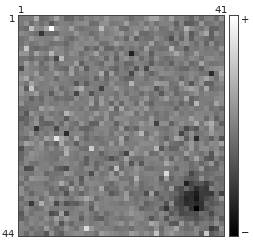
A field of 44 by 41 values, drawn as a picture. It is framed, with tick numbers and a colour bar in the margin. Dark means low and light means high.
Histogram: heavy tails on both sides. Dips: one, in the bottom right. Mirror symmetry: none. Average level on the scale: 50%. Ninth with the lowest average: bottom right. Stripes: none.
